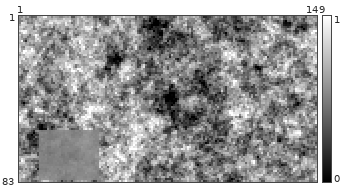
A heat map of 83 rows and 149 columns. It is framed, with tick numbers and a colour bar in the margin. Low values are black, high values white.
Calmest part: bottom left. Odd patch: calmer, in the bottom left. Grain: blotchy.
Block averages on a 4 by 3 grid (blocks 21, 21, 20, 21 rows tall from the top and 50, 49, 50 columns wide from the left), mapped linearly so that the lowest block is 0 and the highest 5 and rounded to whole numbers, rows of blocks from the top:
5 0 3
4 0 3
3 2 3
3 3 2
